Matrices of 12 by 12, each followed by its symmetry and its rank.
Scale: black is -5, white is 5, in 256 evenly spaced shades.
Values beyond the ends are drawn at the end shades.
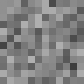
neither, full rank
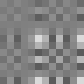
symmetric, rank one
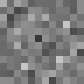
symmetric, full rank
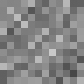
symmetric, full rank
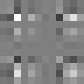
symmetric, rank one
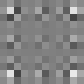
symmetric, rank one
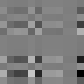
neither, rank one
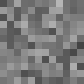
neither, full rank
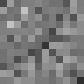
symmetric, full rank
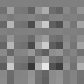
neither, rank one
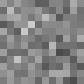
neither, full rank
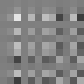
symmetric, rank one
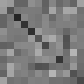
symmetric, full rank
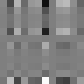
neither, rank one
